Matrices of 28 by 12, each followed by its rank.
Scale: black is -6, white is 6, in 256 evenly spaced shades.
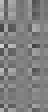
one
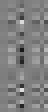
one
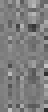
two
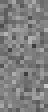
full rank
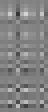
one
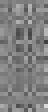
two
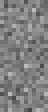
full rank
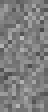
full rank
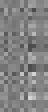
two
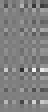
one
